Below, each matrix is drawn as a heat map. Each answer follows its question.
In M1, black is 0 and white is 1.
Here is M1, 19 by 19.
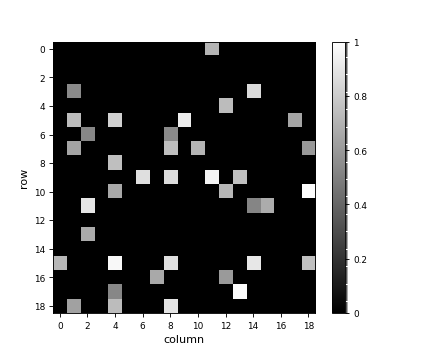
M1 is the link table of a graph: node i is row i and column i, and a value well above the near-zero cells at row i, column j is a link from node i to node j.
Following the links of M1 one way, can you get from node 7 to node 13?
no
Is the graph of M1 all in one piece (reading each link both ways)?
yes
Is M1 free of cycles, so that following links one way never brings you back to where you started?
no
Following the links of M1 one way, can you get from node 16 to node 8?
yes
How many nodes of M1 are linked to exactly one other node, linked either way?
0
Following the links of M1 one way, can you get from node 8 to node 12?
yes
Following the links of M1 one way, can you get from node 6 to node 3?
no
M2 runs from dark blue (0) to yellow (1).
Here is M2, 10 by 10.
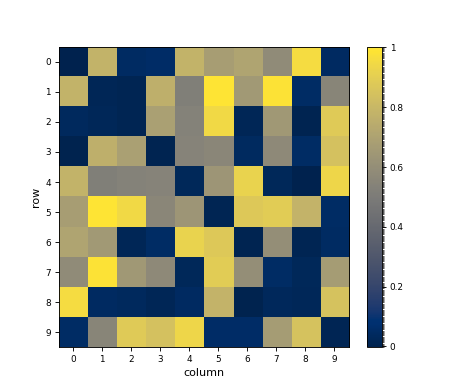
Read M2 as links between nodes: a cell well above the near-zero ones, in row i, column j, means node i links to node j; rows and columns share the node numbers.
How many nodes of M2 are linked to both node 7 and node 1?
5
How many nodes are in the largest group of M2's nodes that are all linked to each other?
5
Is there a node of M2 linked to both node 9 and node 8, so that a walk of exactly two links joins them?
no
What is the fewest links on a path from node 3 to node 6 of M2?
2
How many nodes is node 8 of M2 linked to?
3
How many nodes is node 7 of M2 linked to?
7
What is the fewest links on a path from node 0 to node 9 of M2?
2
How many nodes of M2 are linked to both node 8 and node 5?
1
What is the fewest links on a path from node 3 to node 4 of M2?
1
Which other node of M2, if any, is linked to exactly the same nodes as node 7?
node 4
